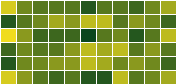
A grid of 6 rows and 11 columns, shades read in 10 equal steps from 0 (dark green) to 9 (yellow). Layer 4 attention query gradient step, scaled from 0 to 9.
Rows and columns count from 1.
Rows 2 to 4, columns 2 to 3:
3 4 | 5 2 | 4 3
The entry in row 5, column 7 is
6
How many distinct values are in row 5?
6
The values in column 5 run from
2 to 5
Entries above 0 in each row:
11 11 10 11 11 11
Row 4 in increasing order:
2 3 3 3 3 4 5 5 6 7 7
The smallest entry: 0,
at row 3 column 6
